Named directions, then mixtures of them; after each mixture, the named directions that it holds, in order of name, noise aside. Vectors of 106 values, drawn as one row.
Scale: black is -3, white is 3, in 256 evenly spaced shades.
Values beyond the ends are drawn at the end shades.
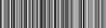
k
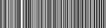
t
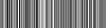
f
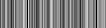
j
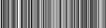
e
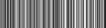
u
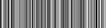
j, k, t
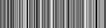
j, u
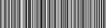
k, t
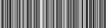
f, k, u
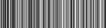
e, u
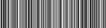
e, t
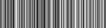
k, u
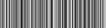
t, u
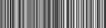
u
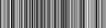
j, k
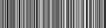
f, u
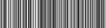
f, j, t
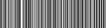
t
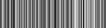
k, u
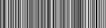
f, j, t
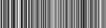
e, k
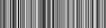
f, u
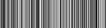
e, j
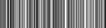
j, u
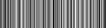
t, u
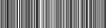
e, f, u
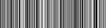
f, j, t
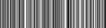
u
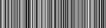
f, k, t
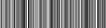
j
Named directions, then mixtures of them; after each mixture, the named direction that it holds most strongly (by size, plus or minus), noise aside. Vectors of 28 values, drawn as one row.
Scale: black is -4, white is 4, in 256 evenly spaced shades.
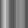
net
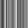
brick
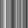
net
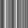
brick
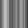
net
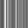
brick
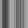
net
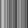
brick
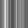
net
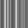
brick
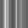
net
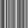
brick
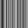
brick
